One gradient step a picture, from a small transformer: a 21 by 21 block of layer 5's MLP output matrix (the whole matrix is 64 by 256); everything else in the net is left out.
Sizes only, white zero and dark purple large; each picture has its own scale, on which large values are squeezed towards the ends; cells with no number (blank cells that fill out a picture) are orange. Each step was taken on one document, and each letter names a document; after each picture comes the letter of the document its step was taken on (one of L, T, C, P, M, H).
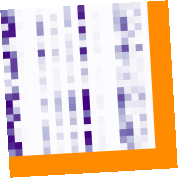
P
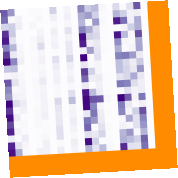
P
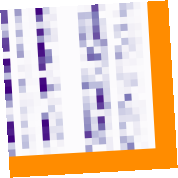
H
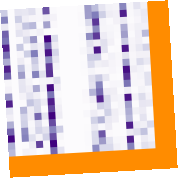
H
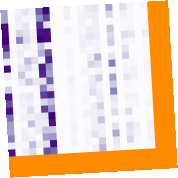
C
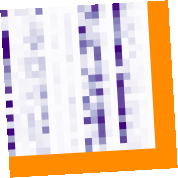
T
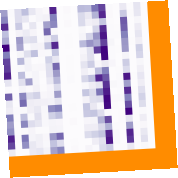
H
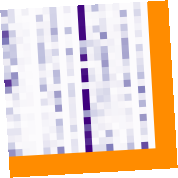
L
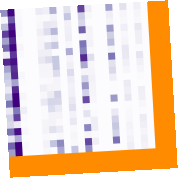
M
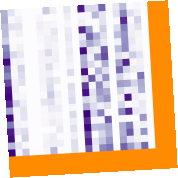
L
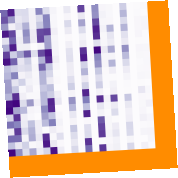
M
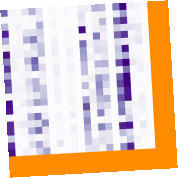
T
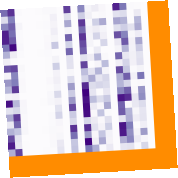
P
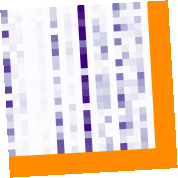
L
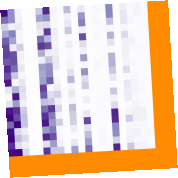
M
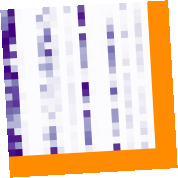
M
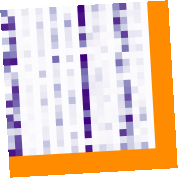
P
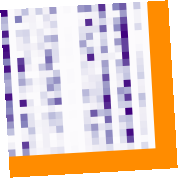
H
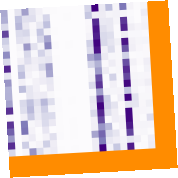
H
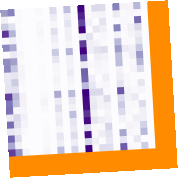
P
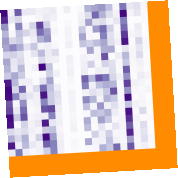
H
